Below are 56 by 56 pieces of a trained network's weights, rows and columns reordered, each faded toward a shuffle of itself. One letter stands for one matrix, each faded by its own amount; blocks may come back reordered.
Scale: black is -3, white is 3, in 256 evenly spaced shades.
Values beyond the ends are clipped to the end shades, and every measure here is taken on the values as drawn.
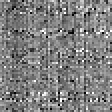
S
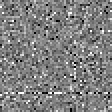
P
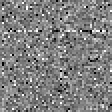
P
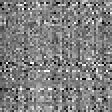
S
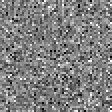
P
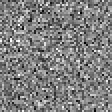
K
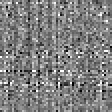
S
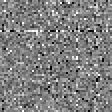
P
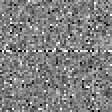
P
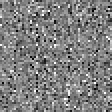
P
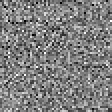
K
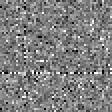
P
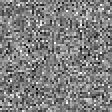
K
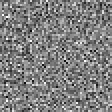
K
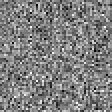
K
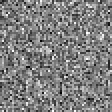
K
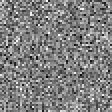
K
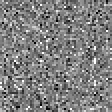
P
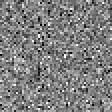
P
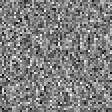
K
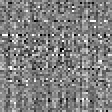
S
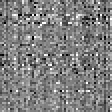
S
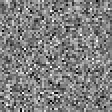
K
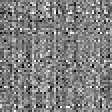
S
